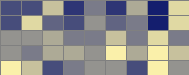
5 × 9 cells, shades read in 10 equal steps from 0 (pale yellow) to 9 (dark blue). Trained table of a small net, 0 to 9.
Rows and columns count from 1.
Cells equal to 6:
2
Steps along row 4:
up down same up down up down up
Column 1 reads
7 7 4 4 0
